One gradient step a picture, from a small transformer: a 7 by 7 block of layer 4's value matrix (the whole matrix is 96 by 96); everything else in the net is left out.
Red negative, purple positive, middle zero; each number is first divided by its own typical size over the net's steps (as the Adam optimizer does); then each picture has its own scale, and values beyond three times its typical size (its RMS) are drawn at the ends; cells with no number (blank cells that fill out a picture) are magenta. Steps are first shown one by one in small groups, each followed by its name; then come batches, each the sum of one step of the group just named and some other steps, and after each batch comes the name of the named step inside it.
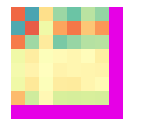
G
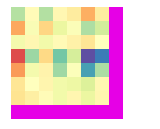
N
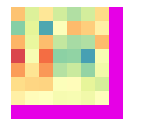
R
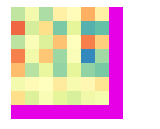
N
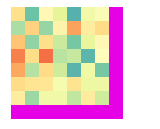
R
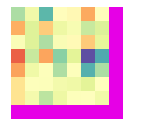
N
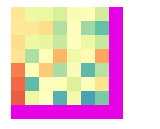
N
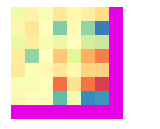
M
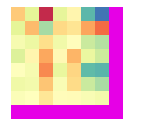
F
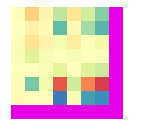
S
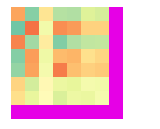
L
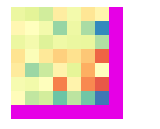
M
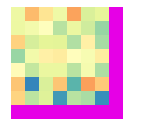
S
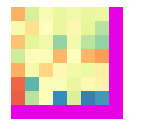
M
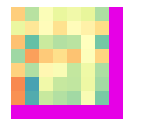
F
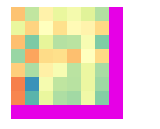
F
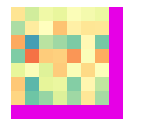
L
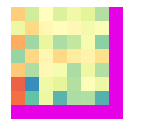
S
